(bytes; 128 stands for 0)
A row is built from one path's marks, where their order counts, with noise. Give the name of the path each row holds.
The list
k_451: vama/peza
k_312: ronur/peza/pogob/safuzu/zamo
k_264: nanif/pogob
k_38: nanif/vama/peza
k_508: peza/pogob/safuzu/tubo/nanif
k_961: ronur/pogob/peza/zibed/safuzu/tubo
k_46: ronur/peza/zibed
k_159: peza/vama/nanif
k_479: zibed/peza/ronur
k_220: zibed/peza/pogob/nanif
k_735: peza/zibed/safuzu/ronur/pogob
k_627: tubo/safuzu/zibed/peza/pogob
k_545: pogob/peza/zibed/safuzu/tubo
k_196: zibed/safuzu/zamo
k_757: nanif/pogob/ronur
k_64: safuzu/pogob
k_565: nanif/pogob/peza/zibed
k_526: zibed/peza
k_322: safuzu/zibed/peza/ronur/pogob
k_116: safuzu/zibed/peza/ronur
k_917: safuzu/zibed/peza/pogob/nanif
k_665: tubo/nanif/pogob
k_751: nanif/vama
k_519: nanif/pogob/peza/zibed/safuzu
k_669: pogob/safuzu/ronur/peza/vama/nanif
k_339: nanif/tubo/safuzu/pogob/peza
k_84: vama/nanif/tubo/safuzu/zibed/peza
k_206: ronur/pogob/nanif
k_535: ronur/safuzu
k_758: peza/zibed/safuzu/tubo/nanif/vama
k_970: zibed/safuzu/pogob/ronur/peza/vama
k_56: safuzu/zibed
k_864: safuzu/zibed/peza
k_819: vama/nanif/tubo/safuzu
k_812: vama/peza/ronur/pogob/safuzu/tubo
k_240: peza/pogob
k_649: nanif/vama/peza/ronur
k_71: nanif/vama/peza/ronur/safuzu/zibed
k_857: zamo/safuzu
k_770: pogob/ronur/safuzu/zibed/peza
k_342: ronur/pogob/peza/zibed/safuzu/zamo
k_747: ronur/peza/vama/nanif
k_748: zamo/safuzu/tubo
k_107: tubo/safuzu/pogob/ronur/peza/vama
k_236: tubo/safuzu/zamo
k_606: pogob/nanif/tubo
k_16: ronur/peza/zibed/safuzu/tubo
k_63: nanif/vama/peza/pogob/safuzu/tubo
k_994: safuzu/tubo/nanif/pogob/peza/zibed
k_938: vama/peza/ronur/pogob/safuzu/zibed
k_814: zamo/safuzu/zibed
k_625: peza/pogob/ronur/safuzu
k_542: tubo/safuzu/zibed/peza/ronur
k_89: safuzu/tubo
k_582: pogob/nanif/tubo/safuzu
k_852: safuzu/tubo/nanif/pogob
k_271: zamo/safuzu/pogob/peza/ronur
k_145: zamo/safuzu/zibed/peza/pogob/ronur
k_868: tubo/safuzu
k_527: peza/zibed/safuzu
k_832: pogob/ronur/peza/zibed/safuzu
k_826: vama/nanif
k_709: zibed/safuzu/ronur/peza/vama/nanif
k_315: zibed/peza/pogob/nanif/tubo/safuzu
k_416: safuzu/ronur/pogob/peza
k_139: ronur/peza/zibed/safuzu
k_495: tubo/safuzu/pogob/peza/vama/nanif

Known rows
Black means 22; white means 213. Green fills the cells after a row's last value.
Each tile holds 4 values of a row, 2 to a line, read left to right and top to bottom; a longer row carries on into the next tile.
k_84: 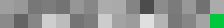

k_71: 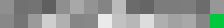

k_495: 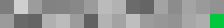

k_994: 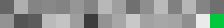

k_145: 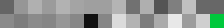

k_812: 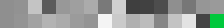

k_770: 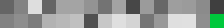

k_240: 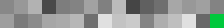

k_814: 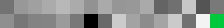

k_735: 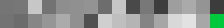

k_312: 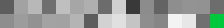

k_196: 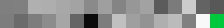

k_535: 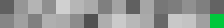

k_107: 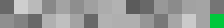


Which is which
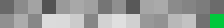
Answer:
k_206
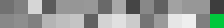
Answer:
k_832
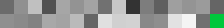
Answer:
k_625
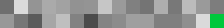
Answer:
k_868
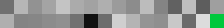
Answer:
k_857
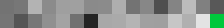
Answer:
k_864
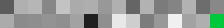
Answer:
k_271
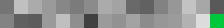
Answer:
k_627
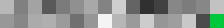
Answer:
k_451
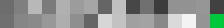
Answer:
k_139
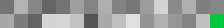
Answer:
k_582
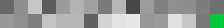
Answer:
k_669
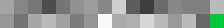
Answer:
k_159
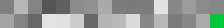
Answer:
k_606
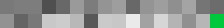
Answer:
k_519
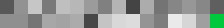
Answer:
k_416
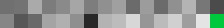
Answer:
k_917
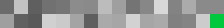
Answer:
k_339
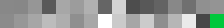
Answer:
k_747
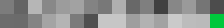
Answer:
k_709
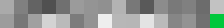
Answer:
k_38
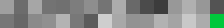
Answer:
k_526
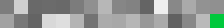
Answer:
k_665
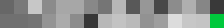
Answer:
k_322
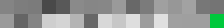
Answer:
k_565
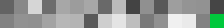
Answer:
k_342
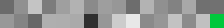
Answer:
k_64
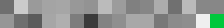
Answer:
k_89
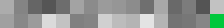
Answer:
k_751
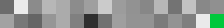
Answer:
k_236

